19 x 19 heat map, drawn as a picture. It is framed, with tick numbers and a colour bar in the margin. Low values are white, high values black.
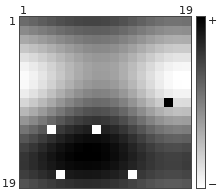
The middle right is the ninth with the lowest average. Five lone cells stand out: one far higher and four far lower than their neighbours. The bottom middle is the ninth with the highest average. The bottom right is the calmest part.
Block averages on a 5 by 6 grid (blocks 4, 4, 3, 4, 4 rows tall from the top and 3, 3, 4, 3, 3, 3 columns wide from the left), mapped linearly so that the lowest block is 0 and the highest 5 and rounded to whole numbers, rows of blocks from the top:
233322 | 012210 | 123311 | 345433 | 445444
